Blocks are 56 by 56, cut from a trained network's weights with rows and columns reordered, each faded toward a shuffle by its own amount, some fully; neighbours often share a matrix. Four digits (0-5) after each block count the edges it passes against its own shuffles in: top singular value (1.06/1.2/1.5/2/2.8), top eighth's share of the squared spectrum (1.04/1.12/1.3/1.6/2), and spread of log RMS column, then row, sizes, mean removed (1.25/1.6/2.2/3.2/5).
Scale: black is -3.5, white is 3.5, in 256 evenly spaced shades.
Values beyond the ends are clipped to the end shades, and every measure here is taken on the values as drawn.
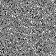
2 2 0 0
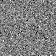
2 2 0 0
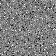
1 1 0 0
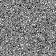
0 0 0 0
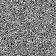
0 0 0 0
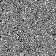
1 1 0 1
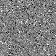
0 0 0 0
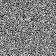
1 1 0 0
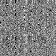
3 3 1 0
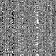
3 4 2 1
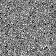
0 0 0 0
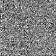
2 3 1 0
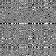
4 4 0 3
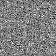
2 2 0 1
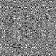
4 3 1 2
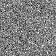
1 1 0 0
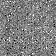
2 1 0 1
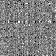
3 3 0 2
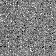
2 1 0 0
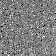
1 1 0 0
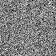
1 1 0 0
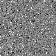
1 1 0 0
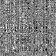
3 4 2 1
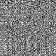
3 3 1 1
